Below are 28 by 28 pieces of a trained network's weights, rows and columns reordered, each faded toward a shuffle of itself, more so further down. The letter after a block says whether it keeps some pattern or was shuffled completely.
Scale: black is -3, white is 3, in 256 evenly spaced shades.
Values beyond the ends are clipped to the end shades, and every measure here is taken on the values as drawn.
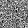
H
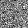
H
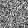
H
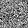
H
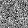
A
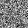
H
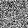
H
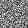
H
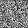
H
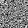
H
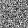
A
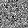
A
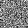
H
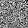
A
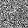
H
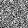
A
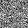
H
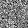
H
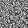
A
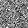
H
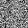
H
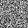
A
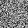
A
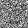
H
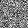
A
